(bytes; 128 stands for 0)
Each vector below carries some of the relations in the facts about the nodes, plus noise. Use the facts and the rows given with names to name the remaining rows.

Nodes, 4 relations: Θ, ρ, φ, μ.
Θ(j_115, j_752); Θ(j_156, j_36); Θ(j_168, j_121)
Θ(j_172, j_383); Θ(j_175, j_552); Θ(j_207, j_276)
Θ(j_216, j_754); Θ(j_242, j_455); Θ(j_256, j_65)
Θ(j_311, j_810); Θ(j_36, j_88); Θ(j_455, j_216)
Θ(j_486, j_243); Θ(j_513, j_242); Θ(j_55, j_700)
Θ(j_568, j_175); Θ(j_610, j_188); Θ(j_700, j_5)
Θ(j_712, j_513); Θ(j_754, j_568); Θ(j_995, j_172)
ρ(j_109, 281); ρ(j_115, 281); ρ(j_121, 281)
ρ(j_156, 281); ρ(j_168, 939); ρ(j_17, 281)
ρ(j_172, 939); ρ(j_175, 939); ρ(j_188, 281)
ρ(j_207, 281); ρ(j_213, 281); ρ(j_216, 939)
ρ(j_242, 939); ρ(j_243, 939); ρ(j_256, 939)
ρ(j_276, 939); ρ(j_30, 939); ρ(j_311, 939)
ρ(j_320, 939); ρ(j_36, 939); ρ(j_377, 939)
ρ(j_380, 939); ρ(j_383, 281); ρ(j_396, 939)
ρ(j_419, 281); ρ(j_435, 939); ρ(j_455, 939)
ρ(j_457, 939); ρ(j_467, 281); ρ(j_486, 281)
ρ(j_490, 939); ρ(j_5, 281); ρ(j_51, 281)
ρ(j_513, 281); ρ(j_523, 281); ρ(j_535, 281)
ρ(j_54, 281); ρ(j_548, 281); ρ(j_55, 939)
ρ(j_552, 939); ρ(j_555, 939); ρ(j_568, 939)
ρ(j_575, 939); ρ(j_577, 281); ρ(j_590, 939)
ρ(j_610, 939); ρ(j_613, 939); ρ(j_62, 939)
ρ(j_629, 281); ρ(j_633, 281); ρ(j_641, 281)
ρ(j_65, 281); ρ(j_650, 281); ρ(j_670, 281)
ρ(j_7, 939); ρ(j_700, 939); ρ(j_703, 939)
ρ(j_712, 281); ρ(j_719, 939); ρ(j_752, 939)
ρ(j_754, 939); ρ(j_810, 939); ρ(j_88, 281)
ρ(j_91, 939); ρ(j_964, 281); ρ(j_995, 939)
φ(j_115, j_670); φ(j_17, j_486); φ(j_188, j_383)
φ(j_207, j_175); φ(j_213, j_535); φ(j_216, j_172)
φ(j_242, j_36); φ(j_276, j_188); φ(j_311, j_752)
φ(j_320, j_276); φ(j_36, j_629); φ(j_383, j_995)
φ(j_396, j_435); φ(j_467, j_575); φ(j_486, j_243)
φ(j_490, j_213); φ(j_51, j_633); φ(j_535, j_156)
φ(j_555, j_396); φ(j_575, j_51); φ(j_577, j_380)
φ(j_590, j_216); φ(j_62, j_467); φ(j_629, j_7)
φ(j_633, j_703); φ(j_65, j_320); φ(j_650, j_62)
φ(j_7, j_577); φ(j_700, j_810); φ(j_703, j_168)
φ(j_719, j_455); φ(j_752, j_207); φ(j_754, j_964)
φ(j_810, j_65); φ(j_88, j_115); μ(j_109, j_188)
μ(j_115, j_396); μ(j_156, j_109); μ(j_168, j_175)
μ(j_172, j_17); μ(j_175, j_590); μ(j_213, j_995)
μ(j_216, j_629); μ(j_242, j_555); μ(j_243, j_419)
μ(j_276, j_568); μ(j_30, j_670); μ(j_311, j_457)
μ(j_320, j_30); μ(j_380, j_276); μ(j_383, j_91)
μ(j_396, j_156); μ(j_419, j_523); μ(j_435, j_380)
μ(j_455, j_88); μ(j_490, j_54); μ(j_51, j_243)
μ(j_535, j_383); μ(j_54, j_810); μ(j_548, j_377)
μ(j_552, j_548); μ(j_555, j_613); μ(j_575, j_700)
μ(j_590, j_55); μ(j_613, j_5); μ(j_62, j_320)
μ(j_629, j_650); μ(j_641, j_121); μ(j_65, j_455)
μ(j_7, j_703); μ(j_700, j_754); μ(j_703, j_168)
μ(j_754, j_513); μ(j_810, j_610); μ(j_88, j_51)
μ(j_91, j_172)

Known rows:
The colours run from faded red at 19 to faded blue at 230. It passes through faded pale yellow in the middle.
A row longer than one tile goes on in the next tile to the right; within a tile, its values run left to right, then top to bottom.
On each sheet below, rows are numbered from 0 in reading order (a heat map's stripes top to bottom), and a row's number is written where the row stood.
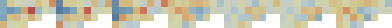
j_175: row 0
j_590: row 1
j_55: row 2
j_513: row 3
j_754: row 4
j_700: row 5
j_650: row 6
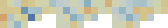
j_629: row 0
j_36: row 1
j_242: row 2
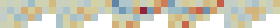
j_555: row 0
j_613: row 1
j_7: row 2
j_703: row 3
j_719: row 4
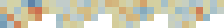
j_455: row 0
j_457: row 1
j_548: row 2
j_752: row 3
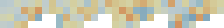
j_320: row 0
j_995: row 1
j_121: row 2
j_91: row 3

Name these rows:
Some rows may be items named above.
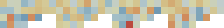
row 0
j_172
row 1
j_641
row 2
j_396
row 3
j_486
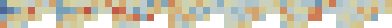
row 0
j_590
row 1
j_175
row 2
j_88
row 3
j_207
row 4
j_311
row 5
j_243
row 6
j_320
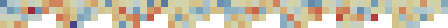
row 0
j_7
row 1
j_17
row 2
j_65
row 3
j_213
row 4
j_168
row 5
j_455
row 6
j_51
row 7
j_467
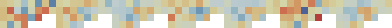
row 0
j_65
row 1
j_650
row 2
j_575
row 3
j_633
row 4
j_242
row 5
j_523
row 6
j_311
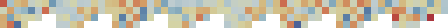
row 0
j_535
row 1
j_320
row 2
j_115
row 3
j_216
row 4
j_276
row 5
j_383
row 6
j_115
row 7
j_51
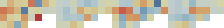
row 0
j_419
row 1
j_490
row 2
j_188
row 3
j_62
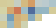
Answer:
j_156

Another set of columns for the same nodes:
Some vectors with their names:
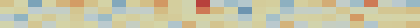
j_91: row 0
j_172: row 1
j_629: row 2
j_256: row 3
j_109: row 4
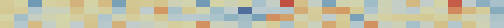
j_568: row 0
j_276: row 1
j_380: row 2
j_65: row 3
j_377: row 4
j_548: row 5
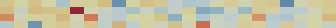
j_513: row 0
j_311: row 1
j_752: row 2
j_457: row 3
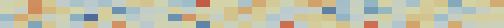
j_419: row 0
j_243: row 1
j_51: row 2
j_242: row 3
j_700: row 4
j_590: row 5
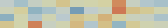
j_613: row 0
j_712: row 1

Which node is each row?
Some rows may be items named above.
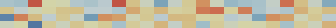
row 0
j_51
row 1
j_65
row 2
j_188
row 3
j_65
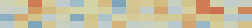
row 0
j_419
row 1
j_276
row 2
j_383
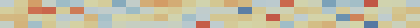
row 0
j_188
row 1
j_575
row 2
j_242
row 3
j_641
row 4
j_51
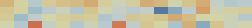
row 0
j_36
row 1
j_242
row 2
j_213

